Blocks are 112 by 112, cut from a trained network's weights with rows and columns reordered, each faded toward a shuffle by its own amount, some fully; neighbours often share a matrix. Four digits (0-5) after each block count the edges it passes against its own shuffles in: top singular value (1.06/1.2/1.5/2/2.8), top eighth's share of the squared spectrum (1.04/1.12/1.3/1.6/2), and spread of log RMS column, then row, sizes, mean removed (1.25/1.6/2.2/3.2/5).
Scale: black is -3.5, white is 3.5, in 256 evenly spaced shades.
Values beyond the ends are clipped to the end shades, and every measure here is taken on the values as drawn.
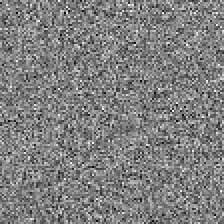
3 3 1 1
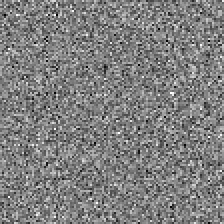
3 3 2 1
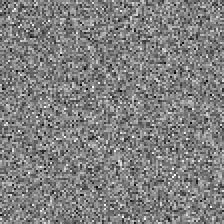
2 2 0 0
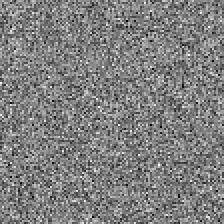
2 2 0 0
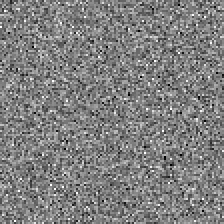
0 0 0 0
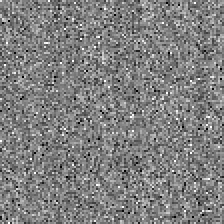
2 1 0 0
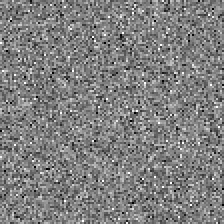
0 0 0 0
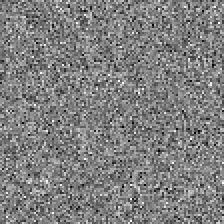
2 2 1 1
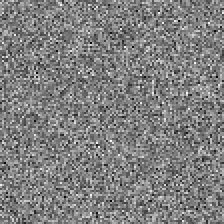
0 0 0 0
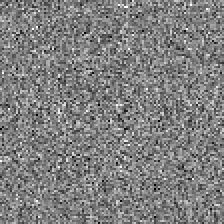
3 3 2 2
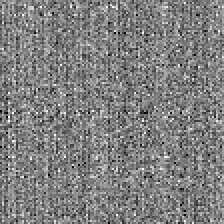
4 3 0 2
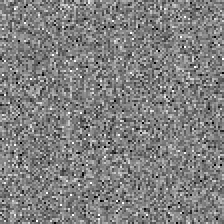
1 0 0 0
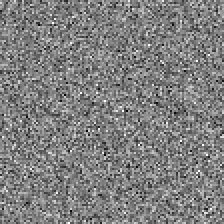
0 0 0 0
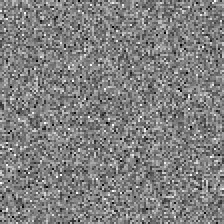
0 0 0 0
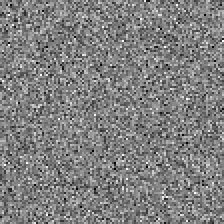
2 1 0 0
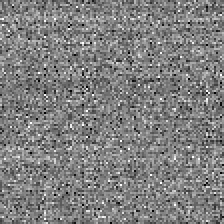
3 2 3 0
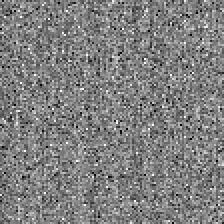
2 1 0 1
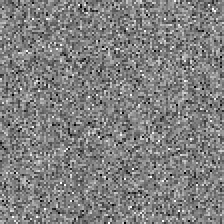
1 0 0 0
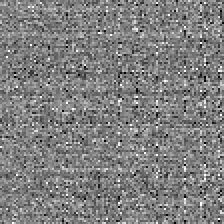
3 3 3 1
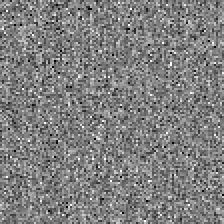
2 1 0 0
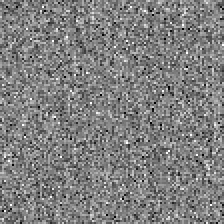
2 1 0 0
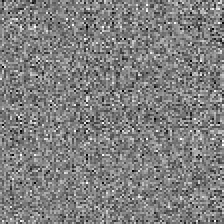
4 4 3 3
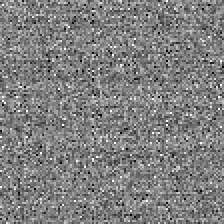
2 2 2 0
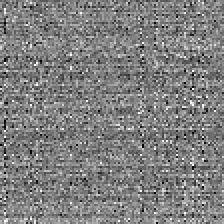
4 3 3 1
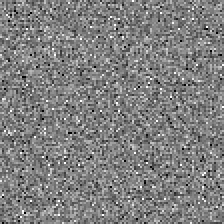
1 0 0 0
